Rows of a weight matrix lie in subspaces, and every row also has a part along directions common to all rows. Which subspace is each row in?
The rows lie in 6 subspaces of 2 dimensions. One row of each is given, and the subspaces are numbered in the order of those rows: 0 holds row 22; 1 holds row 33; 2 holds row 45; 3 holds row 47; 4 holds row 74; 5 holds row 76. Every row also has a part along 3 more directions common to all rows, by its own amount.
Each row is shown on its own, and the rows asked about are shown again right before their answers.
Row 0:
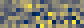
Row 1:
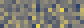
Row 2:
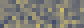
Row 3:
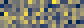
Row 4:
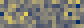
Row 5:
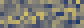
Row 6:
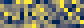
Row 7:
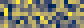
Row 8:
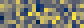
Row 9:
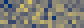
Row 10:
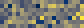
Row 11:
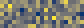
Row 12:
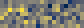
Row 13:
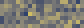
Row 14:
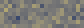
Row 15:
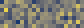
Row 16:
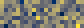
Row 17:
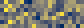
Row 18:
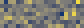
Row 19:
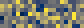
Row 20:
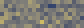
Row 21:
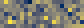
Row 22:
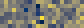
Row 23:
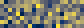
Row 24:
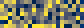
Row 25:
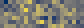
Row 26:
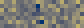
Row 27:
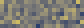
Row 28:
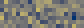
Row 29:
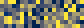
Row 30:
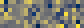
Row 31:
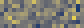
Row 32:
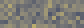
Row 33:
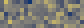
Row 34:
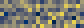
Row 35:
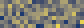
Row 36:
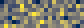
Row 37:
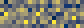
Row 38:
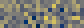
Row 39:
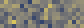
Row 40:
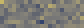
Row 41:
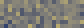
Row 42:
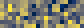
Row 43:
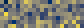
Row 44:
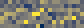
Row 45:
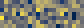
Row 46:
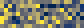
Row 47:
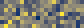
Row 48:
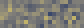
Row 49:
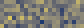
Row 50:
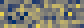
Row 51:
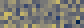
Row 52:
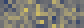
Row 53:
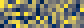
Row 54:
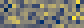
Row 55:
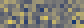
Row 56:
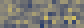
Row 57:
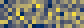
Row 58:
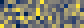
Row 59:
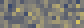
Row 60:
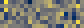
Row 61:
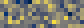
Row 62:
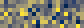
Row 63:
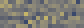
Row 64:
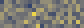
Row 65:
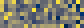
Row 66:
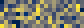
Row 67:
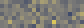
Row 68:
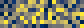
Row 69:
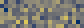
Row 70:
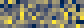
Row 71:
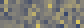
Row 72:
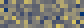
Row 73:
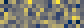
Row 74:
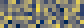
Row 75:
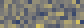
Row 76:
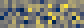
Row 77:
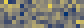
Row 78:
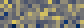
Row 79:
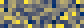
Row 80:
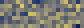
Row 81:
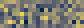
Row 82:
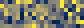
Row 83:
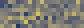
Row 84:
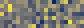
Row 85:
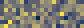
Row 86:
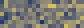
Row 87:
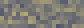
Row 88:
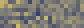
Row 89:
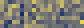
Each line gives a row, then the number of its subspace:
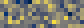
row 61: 1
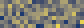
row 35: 2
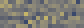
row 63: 4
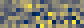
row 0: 5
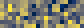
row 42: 5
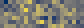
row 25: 0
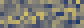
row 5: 2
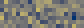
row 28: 2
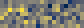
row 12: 5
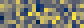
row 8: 2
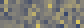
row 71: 5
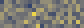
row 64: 5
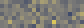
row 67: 1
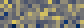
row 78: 2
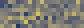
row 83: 4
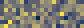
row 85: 3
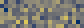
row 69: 1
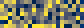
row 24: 3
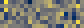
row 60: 2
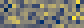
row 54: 0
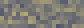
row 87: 2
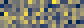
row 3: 3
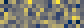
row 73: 4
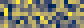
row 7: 1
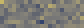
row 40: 0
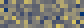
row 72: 0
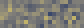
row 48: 5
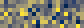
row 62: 5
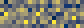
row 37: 5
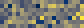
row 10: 0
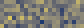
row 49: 4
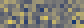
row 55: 1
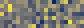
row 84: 5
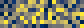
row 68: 3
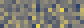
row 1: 4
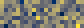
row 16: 3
